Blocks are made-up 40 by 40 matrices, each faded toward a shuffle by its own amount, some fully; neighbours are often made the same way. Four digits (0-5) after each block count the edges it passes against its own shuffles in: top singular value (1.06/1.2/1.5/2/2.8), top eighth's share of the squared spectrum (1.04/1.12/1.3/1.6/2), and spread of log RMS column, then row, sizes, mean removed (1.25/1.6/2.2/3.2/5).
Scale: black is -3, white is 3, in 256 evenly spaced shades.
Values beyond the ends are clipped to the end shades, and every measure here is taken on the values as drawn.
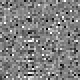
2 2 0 0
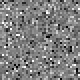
1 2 0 0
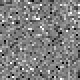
0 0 0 0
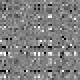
4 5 2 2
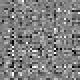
3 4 2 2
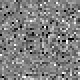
3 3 1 1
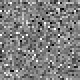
2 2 0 0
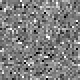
2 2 0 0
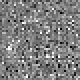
3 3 1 1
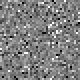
0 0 0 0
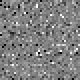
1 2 0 2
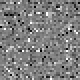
1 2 0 2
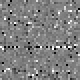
2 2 1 1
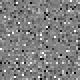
0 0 1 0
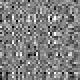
4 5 3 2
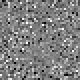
1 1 0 0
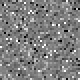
0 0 0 0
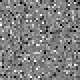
1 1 0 0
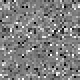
3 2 1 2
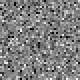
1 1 0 0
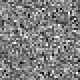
0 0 0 0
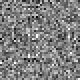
3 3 1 1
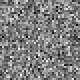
0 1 0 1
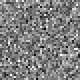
1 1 0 0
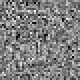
3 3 1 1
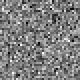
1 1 0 0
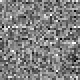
2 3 0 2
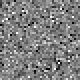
0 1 0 0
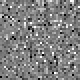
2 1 0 0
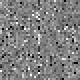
2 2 1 0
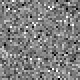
0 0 0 0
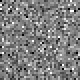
0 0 0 0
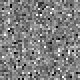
0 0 0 0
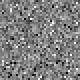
0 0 0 0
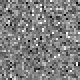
0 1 0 0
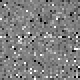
2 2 0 0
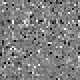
2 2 0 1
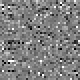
3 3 1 2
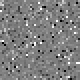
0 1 0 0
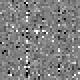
2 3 2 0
